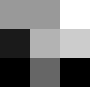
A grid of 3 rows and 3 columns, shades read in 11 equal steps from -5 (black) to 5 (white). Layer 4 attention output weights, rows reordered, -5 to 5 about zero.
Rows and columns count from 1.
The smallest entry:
-5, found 2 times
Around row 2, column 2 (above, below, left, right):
1 -1 -4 3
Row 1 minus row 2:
5 -1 2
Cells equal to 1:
2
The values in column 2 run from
-1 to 2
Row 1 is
1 1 5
